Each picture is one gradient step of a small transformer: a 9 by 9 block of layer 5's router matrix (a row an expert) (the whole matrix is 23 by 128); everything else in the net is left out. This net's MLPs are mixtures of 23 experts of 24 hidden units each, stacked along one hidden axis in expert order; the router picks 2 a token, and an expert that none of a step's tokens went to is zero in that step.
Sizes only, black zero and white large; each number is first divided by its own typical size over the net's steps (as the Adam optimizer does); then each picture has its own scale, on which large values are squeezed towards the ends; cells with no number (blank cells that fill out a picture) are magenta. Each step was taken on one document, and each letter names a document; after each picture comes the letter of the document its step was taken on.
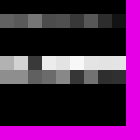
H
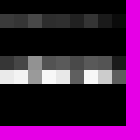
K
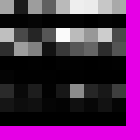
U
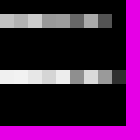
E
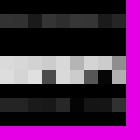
H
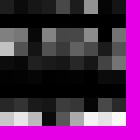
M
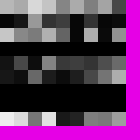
M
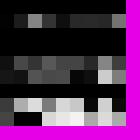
M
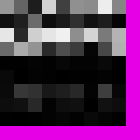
U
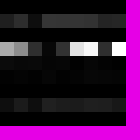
K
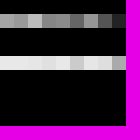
E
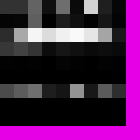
U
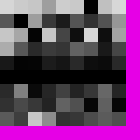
M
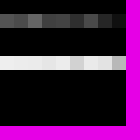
H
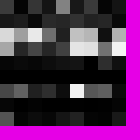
U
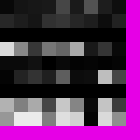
M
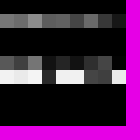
H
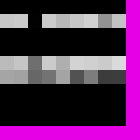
E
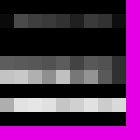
H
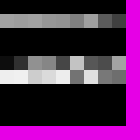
K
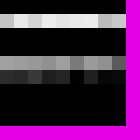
E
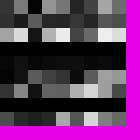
M
